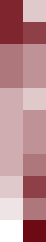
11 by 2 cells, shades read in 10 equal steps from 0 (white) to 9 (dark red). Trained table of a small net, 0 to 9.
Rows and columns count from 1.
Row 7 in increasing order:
3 4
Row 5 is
3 2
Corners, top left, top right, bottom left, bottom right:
8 2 0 9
